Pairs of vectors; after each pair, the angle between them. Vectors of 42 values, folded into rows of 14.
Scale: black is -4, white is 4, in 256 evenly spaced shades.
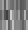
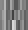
orthogonal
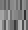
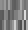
nearly opposite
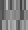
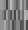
partly opposed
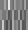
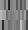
partly opposed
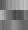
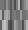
orthogonal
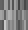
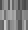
nearly parallel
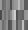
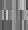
partly aligned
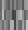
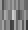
nearly opposite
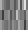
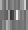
partly aligned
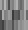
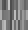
partly opposed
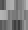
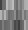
nearly parallel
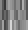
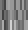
nearly parallel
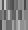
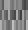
partly aligned
